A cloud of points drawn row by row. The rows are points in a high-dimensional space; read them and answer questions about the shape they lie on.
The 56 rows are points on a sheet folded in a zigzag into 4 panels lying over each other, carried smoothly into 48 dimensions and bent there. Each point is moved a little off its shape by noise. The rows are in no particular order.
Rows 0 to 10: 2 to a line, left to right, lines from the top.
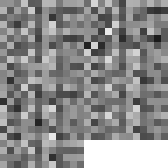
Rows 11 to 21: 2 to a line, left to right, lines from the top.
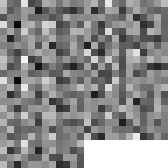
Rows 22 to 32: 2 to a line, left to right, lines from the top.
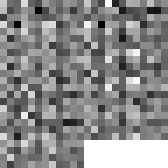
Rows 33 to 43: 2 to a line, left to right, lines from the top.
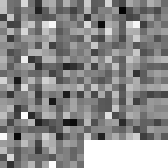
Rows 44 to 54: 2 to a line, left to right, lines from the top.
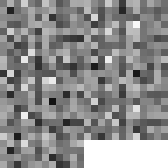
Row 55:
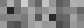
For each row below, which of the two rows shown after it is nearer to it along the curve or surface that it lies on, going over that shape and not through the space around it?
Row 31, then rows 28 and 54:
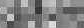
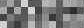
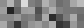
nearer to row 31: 54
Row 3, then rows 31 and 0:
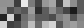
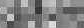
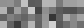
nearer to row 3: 0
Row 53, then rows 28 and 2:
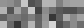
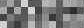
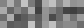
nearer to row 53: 2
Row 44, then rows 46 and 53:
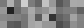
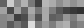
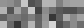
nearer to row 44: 53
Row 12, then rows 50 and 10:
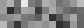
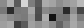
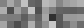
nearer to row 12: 10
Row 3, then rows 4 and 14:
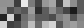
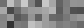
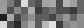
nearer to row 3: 14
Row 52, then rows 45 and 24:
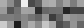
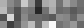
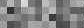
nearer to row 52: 24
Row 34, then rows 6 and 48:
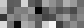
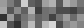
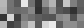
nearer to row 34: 48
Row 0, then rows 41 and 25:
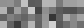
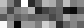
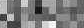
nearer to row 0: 41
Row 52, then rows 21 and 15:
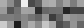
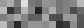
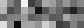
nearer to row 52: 15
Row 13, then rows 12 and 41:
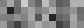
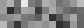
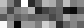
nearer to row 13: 12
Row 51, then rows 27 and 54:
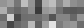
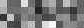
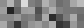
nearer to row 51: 27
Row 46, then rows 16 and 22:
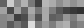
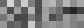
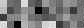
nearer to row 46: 16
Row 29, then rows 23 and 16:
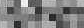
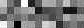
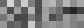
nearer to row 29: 23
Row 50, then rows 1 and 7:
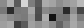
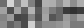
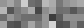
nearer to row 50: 1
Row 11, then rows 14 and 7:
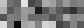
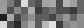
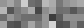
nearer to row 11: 7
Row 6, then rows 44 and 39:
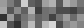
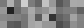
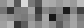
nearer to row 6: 44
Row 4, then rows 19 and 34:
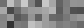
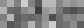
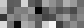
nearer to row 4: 19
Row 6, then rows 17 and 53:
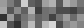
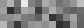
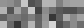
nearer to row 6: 53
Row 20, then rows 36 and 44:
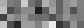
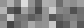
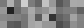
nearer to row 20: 36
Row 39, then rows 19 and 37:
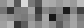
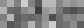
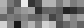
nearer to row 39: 37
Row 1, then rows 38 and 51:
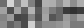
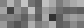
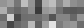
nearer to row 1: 38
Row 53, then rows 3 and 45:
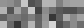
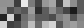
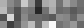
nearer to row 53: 3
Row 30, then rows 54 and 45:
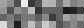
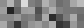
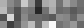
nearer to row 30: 54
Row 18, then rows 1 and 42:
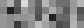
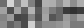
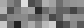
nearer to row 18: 42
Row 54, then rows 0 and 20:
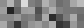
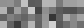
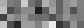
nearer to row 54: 0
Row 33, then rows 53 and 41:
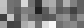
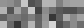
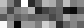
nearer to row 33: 53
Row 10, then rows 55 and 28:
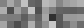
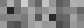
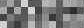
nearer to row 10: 55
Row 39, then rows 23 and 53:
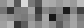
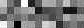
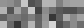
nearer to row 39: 23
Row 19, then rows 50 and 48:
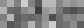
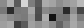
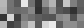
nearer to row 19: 48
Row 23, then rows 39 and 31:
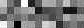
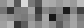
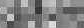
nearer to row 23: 39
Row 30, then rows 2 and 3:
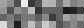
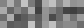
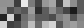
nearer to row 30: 3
